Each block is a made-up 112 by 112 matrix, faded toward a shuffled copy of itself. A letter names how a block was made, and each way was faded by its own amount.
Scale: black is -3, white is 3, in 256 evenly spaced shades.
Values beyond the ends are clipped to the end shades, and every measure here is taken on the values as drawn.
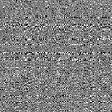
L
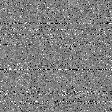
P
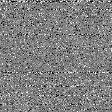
P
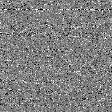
P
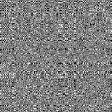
L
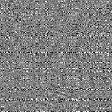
L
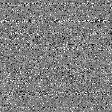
P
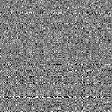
L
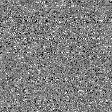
P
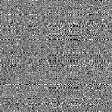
L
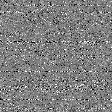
P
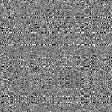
L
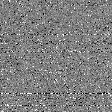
P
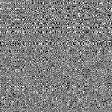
L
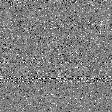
P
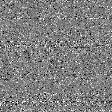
P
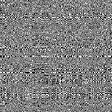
L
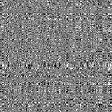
L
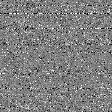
P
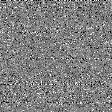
P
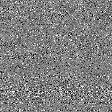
P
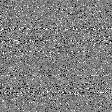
P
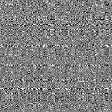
L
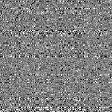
L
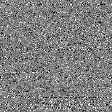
P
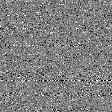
P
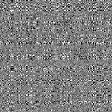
L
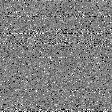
P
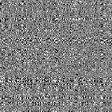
L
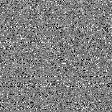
P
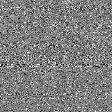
P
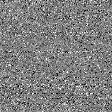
P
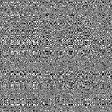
L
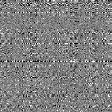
L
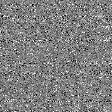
P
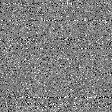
P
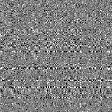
L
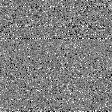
P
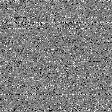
P
